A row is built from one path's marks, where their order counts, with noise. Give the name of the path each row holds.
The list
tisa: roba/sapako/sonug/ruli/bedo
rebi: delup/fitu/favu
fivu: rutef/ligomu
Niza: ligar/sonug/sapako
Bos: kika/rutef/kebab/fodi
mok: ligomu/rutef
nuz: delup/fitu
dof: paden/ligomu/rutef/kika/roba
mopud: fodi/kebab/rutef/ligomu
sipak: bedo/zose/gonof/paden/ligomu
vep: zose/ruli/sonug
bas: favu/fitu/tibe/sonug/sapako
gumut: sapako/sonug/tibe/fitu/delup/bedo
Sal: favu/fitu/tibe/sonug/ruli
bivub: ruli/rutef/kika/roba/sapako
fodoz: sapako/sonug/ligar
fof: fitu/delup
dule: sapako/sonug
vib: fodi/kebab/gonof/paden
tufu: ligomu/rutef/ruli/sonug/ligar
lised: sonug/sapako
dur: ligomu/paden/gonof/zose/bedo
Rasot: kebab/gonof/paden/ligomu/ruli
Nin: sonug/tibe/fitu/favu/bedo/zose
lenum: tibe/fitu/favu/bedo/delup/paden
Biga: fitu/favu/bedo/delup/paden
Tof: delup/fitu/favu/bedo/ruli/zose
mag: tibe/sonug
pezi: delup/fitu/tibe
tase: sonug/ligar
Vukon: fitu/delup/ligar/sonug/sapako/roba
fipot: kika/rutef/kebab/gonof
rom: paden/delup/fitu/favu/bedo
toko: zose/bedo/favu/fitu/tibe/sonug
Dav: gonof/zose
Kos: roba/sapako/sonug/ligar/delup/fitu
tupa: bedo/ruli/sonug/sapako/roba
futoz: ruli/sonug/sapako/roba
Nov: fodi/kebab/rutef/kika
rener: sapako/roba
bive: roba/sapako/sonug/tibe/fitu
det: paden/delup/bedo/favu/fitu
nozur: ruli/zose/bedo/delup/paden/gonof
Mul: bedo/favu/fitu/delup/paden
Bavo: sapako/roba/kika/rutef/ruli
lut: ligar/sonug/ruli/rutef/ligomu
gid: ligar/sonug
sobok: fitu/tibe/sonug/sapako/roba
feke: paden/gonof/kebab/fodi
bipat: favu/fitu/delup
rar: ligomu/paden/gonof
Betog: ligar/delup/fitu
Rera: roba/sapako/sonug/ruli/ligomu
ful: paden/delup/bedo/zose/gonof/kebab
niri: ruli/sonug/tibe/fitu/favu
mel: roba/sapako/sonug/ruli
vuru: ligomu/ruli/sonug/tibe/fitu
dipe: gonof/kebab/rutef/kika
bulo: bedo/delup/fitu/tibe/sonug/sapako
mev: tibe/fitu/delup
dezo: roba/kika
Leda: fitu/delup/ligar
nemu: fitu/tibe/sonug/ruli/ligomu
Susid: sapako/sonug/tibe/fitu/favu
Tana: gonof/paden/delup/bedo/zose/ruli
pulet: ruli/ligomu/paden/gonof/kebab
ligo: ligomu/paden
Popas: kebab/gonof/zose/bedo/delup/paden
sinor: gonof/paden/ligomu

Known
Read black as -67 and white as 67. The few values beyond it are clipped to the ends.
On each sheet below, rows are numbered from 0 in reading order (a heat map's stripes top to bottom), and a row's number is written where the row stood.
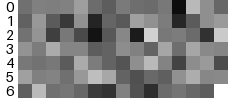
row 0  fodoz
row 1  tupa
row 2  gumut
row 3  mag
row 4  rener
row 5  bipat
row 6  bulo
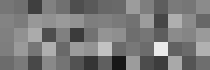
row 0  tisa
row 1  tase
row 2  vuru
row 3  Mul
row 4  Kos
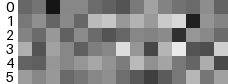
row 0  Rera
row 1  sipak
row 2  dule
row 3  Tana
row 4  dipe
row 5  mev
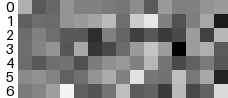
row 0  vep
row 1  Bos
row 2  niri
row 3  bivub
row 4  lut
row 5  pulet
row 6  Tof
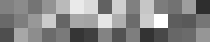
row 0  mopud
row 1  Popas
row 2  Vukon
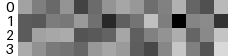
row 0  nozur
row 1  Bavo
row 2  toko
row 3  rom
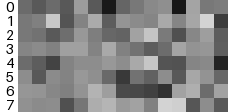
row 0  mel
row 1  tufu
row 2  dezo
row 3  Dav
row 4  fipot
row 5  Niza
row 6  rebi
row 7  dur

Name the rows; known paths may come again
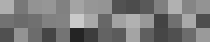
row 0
Betog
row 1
fivu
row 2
sobok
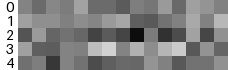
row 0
lised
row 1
nuz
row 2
Susid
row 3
sinor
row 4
tisa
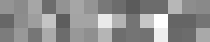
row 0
fof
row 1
Popas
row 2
Mul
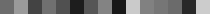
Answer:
gumut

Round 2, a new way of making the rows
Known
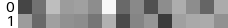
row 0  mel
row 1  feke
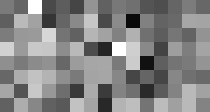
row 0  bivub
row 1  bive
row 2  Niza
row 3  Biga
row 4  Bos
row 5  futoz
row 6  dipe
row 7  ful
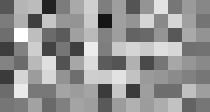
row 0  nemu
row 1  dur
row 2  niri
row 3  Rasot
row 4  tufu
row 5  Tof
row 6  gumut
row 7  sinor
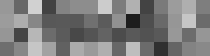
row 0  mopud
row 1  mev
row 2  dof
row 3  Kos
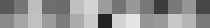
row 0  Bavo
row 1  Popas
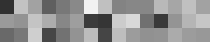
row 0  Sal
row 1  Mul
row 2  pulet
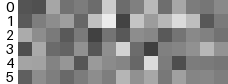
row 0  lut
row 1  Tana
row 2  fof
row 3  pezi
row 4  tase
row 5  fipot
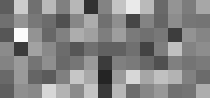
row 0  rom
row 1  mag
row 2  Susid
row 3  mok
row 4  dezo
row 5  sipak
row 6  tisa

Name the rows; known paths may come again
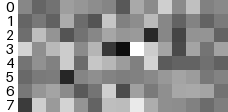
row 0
rar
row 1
gid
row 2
sobok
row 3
Biga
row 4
fodoz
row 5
fivu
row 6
Dav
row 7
Tof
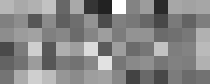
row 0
lenum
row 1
dezo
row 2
lised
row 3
Rera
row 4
nuz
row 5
futoz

